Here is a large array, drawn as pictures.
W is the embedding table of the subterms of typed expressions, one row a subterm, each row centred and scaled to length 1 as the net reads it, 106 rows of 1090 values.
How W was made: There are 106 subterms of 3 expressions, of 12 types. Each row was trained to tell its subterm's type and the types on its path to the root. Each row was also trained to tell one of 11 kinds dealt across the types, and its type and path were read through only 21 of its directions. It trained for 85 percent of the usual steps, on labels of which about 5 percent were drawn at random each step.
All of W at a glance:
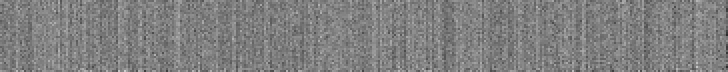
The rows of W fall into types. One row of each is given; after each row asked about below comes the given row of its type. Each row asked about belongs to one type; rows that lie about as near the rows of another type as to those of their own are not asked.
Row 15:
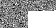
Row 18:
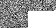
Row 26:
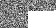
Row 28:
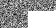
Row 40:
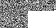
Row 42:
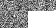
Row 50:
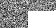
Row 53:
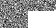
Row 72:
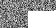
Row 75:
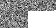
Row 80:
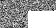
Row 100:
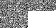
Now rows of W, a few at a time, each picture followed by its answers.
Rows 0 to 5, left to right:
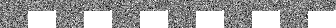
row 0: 28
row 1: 28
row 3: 72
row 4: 75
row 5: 18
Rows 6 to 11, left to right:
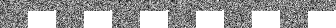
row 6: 100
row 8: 50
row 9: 75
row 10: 50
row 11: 72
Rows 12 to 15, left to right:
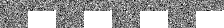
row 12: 26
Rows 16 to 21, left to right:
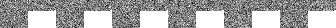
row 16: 18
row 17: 75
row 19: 80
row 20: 75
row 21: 50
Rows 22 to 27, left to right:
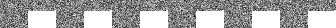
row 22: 26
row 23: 28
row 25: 80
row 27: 72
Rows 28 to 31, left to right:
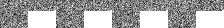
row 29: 50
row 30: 42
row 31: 100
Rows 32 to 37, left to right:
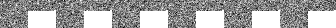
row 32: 53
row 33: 53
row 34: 80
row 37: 75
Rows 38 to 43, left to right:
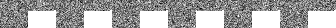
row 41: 75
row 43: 40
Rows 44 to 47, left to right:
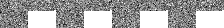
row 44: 53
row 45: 15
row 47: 53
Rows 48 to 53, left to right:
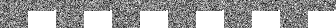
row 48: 28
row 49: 28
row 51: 42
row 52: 100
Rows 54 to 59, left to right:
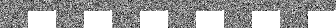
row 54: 80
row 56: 80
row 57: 80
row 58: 15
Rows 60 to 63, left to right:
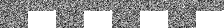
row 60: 28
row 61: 72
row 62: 50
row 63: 50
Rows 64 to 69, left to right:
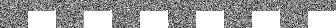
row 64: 28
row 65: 53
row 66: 80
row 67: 72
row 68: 28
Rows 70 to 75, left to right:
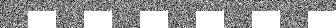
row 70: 26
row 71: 18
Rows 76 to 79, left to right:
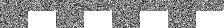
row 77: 75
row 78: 42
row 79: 40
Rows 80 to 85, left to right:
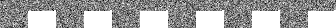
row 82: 72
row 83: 75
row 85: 28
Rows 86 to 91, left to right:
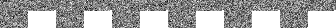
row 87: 50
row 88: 15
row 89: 15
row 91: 100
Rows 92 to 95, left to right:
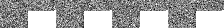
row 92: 40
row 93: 50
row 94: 50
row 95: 15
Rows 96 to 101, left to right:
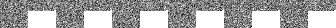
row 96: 26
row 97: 40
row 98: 18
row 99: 40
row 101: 40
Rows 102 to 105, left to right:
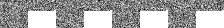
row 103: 75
